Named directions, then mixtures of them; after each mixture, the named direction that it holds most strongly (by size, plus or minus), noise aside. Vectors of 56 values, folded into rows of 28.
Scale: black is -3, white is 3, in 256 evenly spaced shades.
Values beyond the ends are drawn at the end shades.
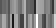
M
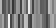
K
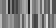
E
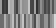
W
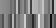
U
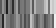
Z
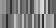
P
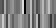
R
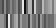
R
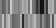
P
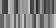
W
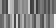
W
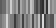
P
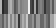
W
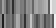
Z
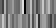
R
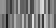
P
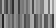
Z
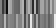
W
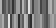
K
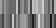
U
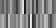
R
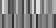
W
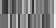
K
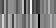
R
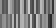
W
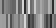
U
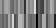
M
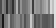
Z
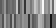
U
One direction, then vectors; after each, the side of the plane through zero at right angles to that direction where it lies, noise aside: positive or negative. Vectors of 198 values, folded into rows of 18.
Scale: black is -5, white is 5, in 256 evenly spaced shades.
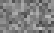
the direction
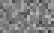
positive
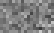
negative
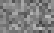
positive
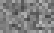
negative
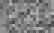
positive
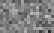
positive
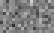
negative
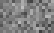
positive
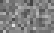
positive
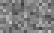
negative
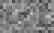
positive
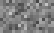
negative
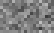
negative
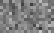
negative
